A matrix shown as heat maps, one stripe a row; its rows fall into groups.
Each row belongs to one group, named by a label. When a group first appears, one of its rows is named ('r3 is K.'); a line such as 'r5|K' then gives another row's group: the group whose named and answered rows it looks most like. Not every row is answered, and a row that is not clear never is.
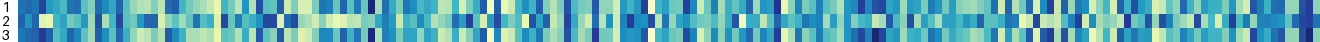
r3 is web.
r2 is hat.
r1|web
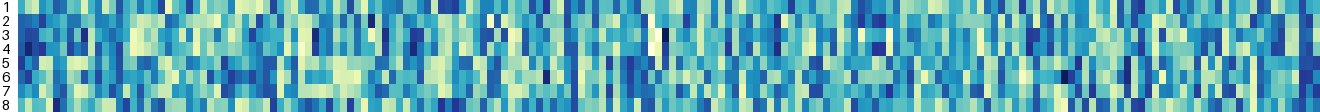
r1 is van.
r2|web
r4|web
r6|hat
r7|hat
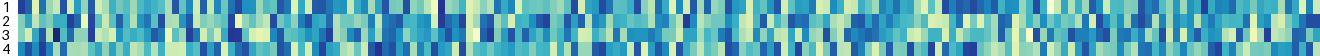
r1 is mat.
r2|van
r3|van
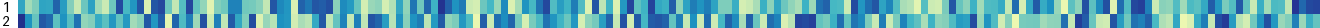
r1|van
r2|mat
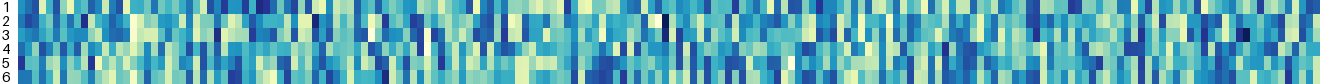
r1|hat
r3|web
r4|mat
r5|mat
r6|mat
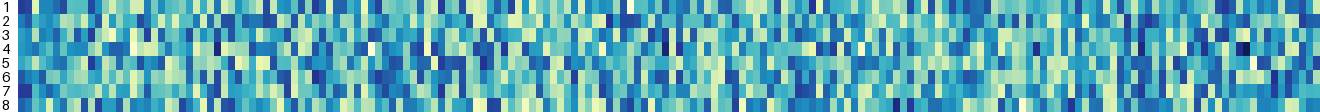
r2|hat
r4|web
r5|van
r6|mat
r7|mat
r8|hat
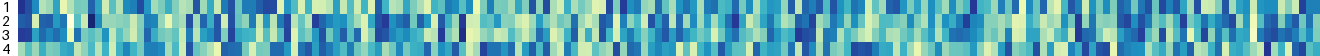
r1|hat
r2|mat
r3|mat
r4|van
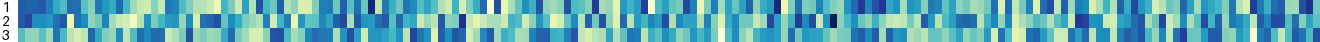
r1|web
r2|mat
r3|van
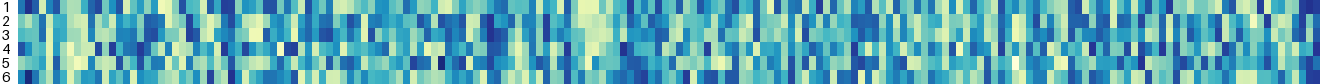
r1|hat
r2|van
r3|van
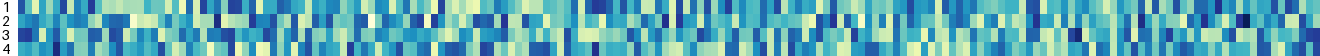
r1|mat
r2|web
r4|van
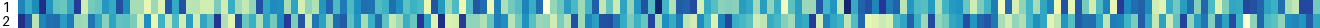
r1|web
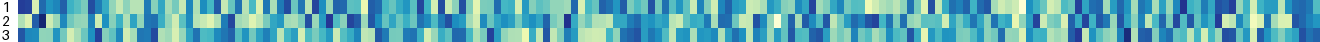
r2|van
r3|hat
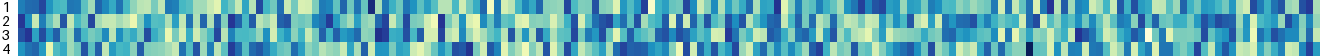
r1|web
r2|mat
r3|mat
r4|hat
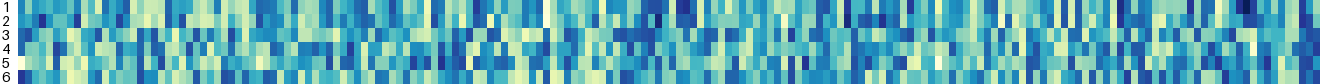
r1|web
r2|web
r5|van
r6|hat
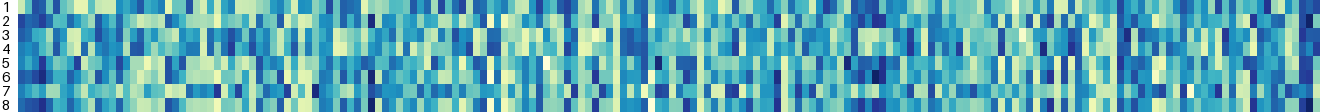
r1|van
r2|web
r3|hat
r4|hat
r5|web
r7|mat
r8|web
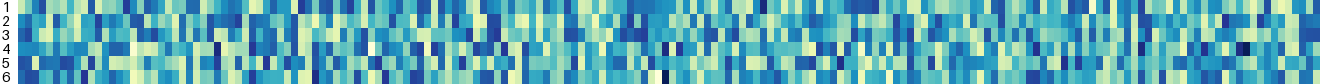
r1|van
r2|hat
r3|hat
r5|mat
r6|web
